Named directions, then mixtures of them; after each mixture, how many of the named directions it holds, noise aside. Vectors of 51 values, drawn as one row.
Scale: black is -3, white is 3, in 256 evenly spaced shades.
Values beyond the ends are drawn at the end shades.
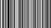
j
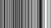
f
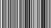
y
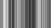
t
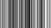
three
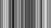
two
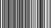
three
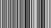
two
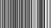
two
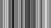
two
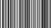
two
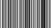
one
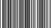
three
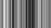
one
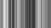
one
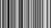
two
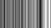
one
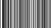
three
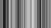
one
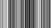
two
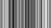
two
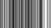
two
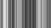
one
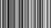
two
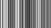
three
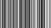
two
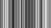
two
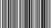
one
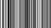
three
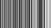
two
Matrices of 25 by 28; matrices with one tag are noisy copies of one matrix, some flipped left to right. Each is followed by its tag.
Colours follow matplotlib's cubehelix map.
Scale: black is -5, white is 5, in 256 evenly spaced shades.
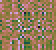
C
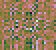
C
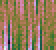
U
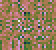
C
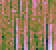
U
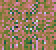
C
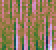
U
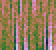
U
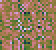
C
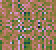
C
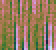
U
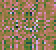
C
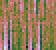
U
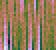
U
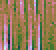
U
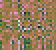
C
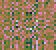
C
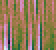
U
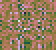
C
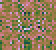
C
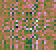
C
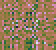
C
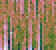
U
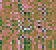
C
